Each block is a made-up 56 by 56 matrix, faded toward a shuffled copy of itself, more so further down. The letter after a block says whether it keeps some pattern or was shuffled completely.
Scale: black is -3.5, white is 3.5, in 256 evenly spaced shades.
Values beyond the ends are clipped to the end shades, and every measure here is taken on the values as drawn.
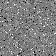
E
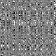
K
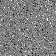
E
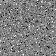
E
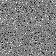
E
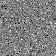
E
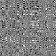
K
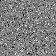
E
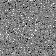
E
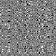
K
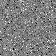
E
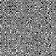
K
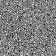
E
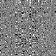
K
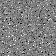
E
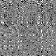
K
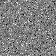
E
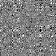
K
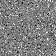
E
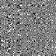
K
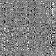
K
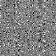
K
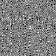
K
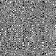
K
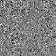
K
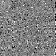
K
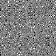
K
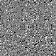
K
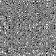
K
